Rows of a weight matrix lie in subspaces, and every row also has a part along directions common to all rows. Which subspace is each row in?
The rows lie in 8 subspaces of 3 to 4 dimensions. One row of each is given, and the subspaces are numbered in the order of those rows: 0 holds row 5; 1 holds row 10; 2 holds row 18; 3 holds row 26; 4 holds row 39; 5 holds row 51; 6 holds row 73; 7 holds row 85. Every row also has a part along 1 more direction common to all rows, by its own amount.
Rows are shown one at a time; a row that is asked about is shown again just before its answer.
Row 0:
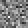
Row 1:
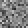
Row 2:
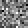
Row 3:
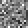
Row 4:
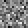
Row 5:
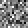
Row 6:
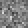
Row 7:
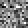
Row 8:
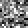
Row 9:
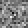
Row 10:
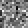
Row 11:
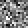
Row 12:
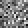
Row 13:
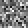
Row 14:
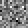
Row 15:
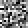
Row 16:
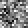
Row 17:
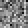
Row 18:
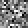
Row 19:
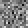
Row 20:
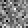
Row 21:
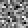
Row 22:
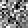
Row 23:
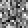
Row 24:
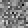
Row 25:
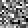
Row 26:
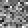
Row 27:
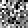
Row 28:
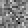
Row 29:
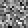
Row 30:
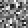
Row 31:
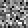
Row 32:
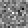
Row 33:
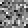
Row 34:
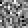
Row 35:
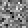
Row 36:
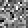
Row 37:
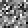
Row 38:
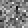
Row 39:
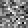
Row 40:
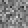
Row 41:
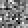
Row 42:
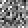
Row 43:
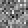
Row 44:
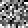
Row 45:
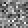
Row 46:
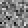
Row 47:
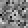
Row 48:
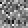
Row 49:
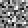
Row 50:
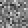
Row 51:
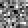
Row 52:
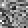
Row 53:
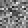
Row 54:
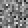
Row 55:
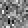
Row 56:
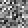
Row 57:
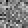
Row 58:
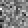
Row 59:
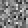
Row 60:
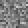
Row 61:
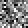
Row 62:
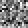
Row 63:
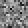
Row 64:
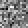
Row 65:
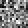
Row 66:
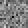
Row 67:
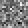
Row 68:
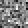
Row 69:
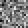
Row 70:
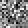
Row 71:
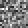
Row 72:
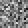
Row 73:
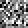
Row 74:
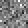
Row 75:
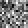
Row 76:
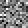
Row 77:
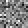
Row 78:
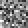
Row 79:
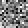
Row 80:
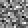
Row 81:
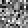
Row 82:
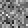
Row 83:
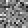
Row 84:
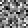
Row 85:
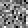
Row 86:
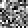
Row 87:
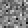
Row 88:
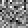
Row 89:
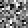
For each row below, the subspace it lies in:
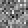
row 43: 0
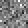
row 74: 0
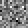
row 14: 4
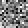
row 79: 5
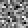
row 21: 5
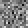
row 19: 7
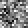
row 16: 1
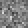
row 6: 2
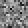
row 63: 0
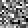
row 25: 5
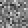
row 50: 6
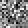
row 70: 2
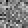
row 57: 3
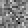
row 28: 4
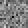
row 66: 3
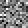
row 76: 3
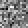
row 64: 4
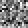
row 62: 0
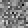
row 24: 7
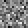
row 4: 0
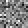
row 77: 3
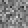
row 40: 0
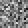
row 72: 7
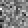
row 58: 1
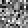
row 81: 3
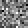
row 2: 5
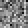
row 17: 3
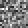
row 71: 4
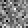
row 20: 1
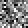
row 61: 1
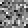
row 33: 6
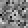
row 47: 2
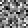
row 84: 6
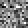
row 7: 5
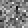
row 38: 1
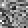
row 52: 1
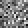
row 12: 7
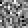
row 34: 6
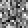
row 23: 2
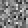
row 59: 7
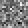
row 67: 0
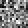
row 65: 4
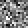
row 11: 6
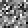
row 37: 7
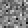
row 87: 7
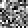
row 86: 1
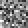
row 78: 1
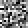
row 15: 4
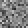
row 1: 1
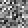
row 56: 2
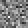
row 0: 5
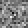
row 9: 2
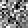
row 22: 2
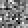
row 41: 4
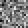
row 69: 1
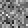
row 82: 6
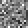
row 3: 7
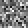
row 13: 0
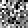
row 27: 2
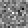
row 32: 2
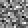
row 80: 5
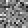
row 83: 3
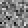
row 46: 6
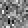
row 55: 6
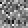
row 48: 6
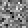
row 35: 3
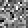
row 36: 3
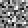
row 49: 5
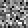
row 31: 0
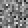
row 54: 7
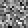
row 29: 0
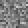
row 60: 5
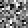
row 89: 6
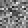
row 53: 4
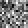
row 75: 6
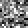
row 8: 5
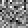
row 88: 4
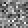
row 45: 4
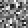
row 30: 6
